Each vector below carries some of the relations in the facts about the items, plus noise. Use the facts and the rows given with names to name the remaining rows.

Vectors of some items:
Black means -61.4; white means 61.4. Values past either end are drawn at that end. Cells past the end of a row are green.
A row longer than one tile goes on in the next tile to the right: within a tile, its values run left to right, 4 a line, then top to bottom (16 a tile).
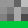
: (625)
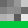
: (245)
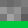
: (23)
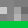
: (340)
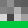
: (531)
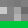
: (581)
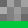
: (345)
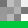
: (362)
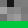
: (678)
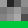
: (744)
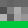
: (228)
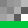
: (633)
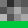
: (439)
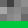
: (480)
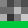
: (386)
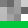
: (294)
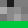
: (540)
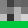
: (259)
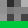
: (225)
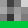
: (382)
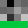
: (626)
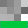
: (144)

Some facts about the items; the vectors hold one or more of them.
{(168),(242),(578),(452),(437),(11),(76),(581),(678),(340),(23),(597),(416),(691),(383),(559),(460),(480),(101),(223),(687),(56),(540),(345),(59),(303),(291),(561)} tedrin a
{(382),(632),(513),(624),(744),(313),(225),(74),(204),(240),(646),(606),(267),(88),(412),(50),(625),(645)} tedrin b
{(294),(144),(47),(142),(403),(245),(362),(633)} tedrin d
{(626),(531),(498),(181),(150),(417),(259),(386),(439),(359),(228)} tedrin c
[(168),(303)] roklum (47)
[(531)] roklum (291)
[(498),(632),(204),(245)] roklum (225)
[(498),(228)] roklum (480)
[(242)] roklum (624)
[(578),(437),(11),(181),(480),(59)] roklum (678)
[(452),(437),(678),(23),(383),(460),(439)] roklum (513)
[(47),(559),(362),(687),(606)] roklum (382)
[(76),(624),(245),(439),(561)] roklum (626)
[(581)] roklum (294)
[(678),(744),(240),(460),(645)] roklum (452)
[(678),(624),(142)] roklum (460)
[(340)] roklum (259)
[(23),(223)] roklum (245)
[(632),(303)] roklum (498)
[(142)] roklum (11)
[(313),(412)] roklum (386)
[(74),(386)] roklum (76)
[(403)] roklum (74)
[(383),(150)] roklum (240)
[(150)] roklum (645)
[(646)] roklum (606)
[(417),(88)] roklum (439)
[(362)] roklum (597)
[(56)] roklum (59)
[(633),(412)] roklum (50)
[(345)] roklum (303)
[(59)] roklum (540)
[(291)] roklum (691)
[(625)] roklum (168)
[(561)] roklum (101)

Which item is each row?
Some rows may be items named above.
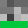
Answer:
(359)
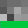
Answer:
(498)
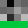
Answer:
(626)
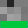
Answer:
(11)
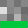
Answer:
(291)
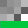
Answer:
(403)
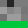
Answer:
(11)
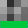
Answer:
(50)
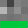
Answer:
(101)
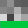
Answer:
(531)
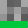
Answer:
(267)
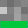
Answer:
(416)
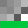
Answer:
(403)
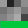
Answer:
(744)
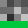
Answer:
(386)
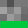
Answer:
(242)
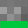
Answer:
(561)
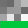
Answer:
(142)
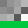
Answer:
(403)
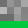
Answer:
(168)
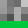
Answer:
(606)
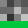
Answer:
(386)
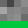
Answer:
(480)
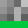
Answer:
(646)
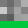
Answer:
(597)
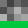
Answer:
(417)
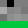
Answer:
(452)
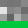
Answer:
(691)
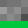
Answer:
(223)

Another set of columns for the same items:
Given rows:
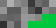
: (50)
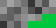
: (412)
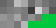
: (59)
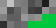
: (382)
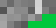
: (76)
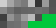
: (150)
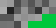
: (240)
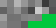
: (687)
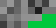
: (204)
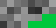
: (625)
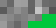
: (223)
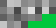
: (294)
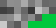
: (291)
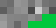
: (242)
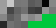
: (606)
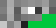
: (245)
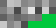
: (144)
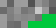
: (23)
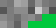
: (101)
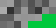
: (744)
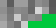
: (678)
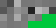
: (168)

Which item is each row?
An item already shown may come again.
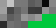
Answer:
(606)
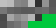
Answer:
(531)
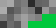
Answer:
(513)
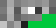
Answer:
(245)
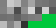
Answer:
(362)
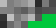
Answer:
(498)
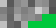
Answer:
(452)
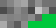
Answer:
(691)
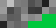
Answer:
(382)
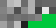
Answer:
(47)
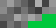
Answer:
(74)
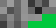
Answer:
(225)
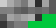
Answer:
(417)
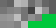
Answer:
(480)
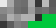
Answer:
(439)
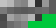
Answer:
(531)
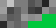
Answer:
(382)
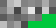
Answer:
(633)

